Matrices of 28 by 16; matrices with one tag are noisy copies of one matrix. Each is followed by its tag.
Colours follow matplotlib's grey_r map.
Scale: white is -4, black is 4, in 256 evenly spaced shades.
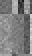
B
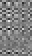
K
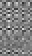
K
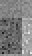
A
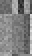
B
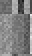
B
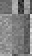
B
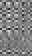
K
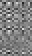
K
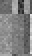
B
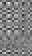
K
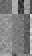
B
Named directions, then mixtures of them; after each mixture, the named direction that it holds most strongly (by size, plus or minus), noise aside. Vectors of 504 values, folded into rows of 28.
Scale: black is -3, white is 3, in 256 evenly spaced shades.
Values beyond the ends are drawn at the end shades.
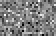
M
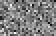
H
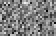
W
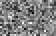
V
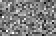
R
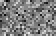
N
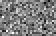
R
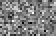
V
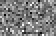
M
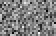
W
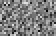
W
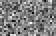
V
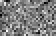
N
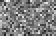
N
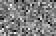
H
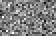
R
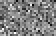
H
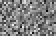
W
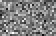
R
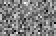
W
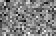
N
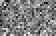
N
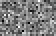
M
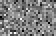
H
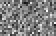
W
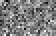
N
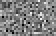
R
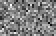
H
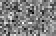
V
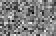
V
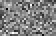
R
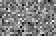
M
